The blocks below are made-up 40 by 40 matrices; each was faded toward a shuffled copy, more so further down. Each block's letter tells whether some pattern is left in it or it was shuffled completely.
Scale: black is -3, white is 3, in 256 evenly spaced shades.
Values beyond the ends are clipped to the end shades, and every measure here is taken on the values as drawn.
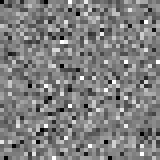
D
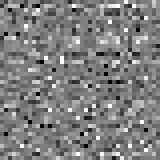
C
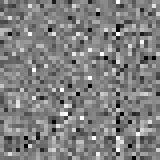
C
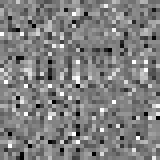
C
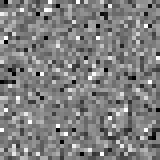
D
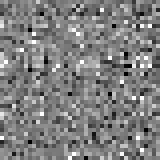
C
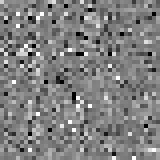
C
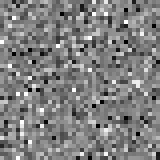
D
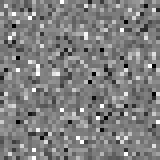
D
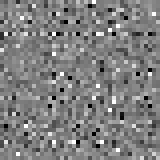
C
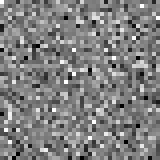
D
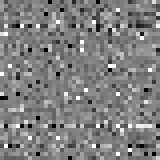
C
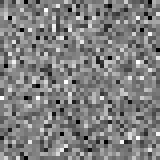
D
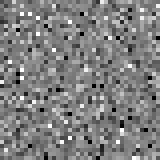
D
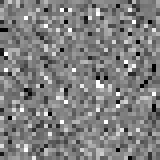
D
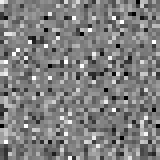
C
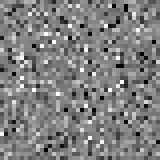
D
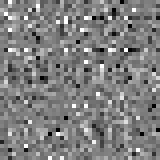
C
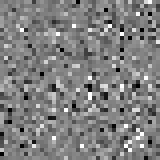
C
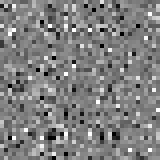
C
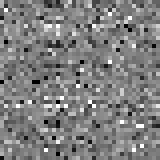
C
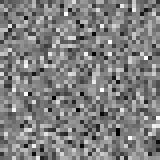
D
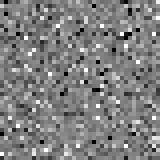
D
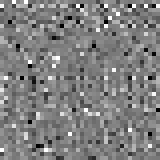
C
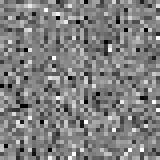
C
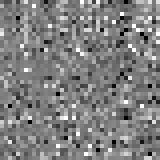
C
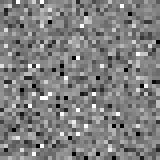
D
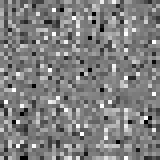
C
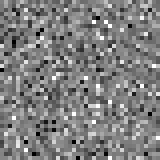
D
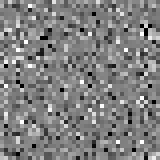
C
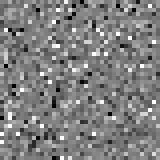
D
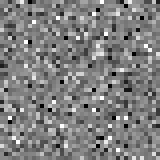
D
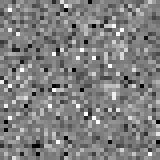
D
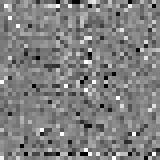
C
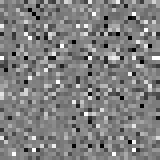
C
